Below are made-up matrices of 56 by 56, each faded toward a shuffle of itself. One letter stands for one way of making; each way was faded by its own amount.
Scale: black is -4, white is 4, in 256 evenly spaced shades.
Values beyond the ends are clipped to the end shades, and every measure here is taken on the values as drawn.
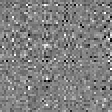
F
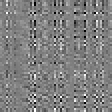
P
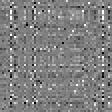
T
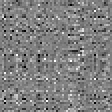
F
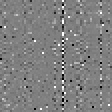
T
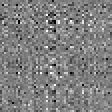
F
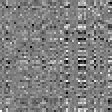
T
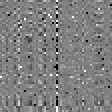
T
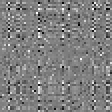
T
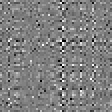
T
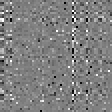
T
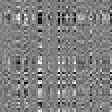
P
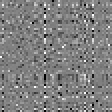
T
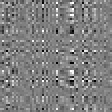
P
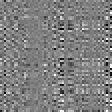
P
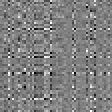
P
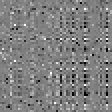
T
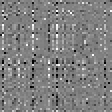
T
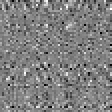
F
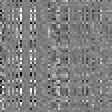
P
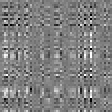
P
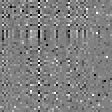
T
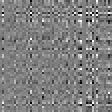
P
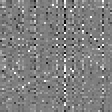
T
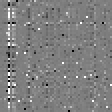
T
